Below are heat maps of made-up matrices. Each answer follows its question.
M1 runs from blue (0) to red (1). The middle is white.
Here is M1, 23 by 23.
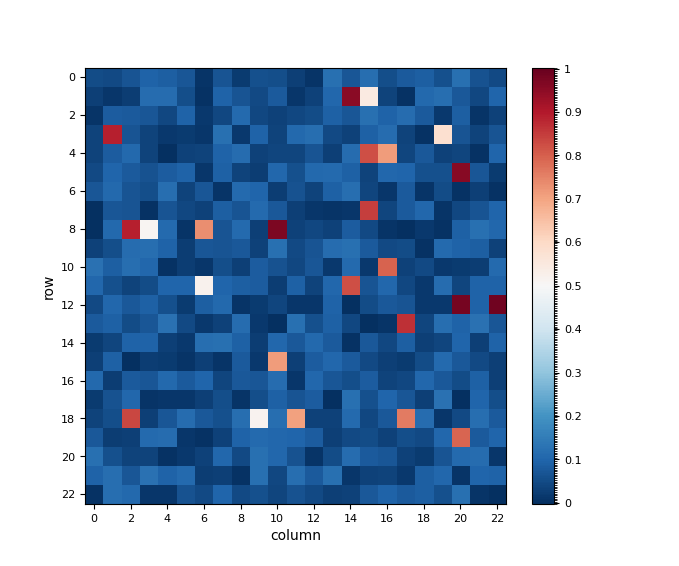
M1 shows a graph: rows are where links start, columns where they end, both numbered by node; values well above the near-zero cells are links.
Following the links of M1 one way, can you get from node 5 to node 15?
no
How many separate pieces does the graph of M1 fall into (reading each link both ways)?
3
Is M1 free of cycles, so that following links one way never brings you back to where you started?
yes
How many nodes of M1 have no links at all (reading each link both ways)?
2
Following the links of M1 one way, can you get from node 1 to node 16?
yes
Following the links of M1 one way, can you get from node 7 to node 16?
yes
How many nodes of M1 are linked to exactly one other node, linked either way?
5
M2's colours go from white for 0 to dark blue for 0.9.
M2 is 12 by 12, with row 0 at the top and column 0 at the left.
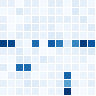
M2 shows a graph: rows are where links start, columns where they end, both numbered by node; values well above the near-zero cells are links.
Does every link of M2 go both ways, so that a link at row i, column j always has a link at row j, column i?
no
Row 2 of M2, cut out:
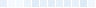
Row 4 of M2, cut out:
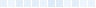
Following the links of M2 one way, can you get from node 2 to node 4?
no
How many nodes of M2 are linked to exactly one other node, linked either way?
7
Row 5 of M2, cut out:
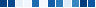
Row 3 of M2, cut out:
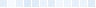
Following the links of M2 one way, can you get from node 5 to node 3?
yes
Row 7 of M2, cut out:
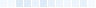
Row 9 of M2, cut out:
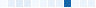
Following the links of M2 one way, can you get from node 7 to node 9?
no
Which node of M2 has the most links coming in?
node 8
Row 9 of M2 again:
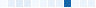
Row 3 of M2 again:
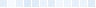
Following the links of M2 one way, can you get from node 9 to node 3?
yes
